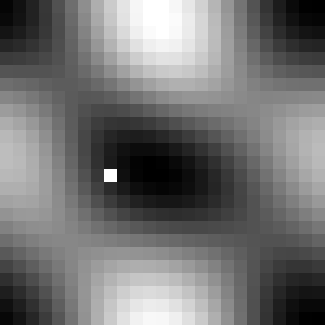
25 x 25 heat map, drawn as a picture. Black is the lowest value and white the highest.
Lone odd cells: 1, higher than its neighbours. Ninth with the highest average: top middle. Slope: none.
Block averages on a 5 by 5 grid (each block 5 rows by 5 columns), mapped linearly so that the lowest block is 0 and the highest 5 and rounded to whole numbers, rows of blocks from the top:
1 3 5 3 1 / 2 2 3 3 3 / 3 1 0 1 3 / 3 2 1 1 2 / 1 3 4 3 0
